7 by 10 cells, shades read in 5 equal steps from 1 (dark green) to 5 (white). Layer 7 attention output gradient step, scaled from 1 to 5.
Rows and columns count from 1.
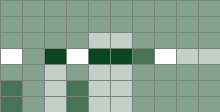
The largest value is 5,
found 3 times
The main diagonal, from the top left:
3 3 3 5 4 4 3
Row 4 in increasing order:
1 1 1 2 3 4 4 5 5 5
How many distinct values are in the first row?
1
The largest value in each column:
5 3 4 5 4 4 3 5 4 4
